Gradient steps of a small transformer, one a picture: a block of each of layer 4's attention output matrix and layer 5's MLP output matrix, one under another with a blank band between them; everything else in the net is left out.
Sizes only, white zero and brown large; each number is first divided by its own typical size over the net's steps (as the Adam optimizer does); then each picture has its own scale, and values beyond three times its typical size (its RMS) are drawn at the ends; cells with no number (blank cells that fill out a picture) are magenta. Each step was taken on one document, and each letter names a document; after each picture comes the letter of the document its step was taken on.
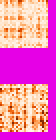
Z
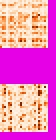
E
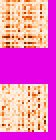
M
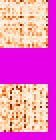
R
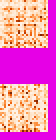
E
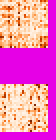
E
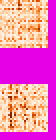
Z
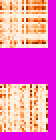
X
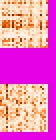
Z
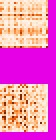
R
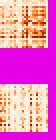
X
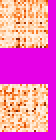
R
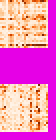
E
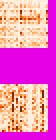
Z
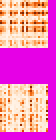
X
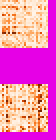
M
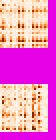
E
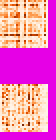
M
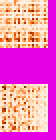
R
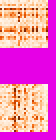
R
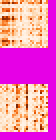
Z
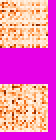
R
